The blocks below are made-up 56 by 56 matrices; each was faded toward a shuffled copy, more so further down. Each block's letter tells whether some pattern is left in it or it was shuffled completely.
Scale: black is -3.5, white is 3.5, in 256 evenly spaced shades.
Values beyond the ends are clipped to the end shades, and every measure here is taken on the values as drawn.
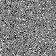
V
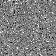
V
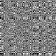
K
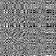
K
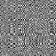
K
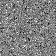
V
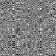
K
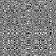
K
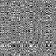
K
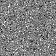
V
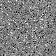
V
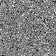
V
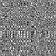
K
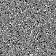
V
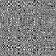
K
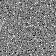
V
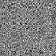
K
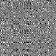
K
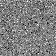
V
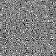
K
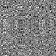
K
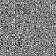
K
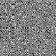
K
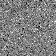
V
